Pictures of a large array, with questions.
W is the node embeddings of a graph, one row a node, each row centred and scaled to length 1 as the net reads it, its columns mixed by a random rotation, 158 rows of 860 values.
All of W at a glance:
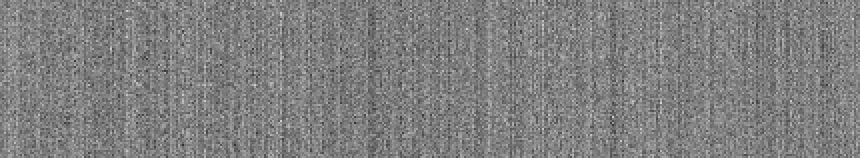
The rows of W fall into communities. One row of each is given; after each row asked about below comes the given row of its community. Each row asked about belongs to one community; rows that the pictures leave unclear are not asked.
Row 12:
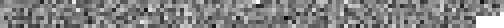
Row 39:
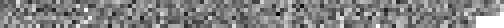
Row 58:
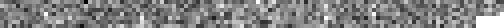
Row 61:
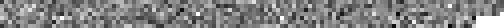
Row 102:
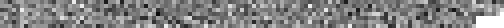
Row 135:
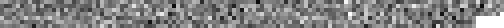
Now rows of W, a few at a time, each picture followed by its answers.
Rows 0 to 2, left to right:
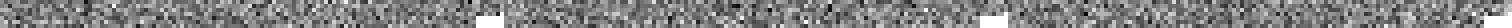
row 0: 12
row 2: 39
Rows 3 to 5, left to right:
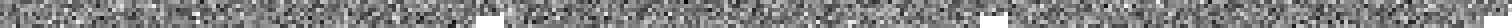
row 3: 61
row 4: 58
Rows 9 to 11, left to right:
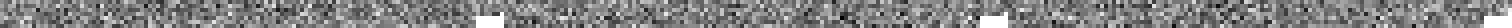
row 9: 102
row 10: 61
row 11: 39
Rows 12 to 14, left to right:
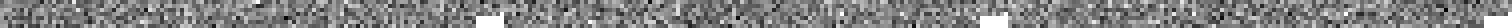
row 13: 102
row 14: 102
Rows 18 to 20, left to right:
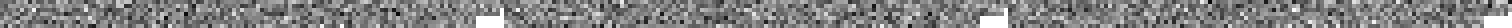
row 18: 39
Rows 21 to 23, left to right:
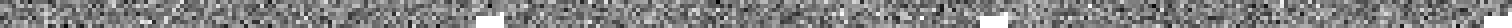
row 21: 12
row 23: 102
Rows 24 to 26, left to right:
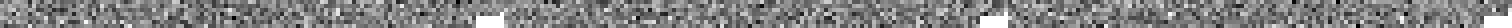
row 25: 12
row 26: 61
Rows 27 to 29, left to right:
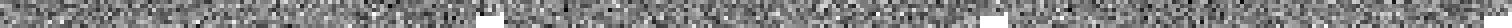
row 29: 58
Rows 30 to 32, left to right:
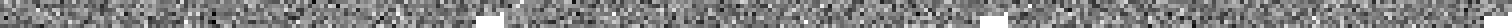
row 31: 12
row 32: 12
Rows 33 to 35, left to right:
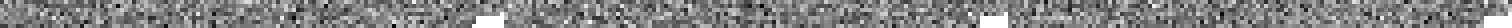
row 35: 135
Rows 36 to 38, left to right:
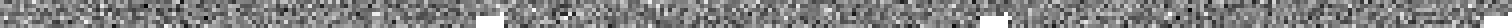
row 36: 102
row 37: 61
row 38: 61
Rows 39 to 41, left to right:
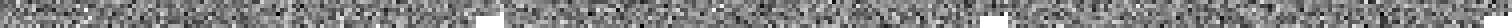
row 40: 12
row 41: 12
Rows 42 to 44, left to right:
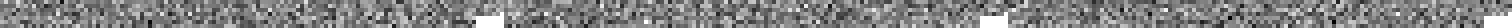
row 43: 58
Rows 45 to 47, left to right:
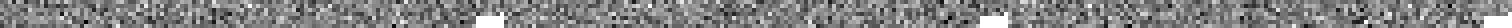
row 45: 135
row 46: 135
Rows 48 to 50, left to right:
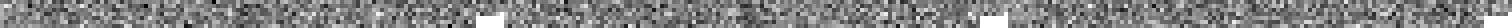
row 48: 102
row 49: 39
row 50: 102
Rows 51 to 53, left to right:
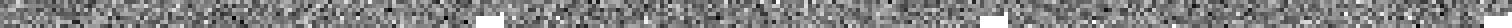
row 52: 58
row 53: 102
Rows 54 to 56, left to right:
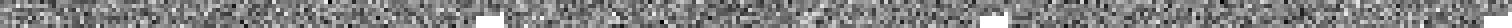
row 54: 12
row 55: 135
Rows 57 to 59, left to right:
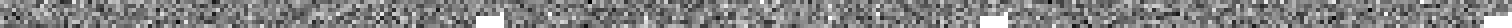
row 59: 12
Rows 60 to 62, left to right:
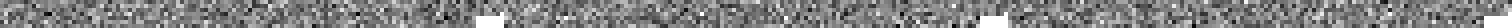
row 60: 12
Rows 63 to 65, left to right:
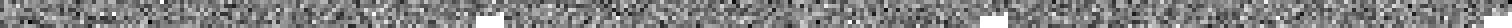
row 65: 58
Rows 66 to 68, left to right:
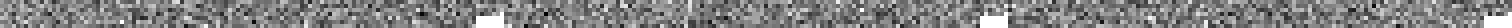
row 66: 102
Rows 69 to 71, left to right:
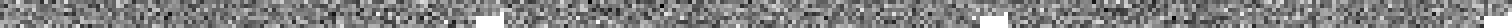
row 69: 39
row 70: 39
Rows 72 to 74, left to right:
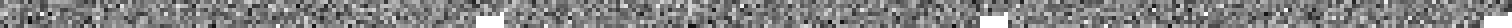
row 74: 61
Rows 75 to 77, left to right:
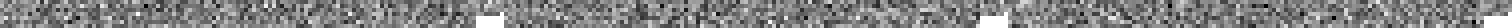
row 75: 102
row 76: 61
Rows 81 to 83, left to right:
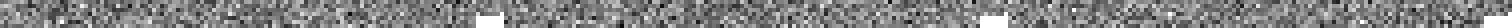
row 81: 102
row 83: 135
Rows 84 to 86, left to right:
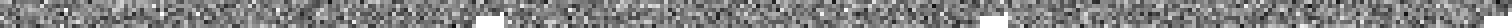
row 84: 61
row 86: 61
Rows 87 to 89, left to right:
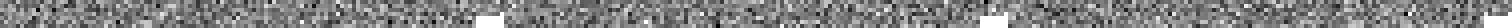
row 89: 102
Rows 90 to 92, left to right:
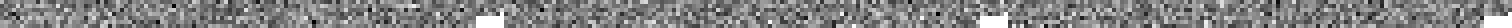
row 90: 135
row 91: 102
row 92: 61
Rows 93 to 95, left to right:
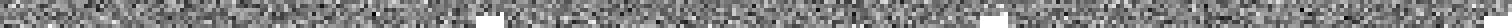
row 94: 102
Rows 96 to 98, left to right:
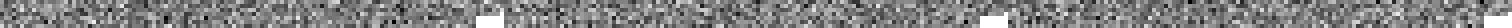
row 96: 39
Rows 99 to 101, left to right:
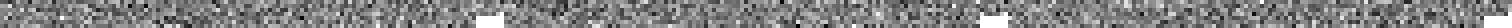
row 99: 102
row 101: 61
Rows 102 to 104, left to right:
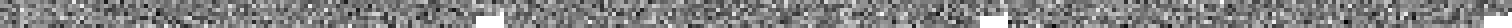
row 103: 102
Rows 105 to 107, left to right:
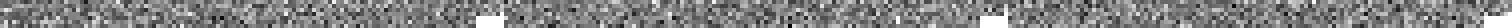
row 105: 12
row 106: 61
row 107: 39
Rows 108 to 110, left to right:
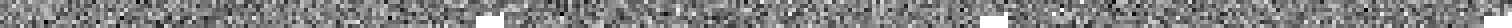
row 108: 135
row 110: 58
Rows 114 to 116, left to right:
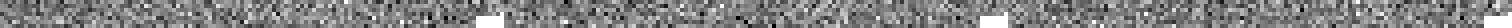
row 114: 135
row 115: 12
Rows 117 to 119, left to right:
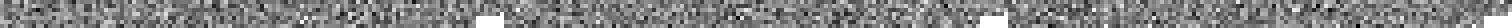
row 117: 135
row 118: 39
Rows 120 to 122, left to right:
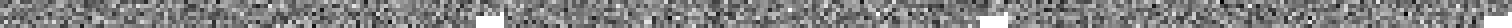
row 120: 12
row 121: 58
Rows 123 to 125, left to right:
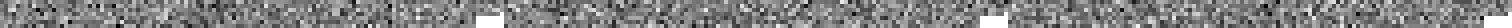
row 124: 102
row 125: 12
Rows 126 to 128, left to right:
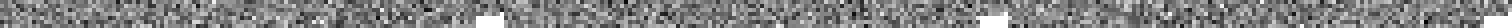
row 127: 102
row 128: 61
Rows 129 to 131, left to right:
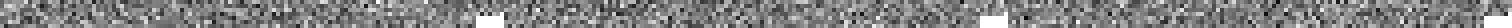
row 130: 39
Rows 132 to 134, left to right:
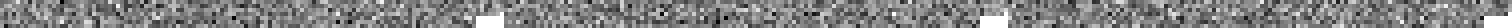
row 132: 39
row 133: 39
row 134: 61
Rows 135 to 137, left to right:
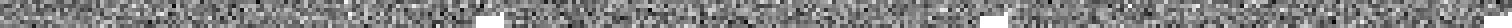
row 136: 12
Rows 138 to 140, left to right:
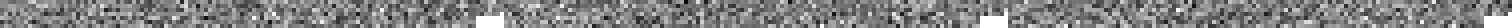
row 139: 61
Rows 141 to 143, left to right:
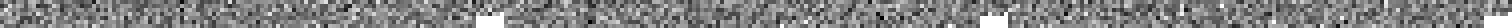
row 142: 12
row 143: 61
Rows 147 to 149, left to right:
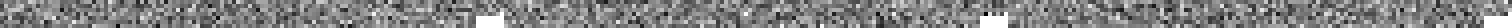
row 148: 12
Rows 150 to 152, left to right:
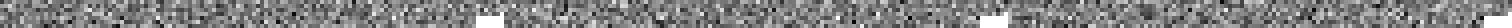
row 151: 61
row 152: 61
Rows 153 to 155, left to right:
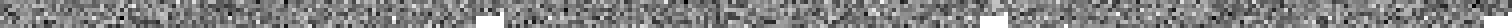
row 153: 135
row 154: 58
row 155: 135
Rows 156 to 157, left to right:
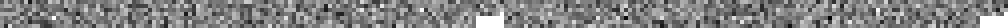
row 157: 135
